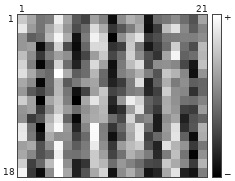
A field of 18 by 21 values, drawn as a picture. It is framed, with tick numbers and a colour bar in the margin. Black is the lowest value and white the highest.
No overall slope runs across the table. Stripes running up and down repeat 5 times from left to right. No seam splits the table.
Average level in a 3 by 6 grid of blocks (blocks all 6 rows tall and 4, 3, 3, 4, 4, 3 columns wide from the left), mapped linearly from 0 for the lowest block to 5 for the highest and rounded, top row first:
335212 | 235220 | 345320
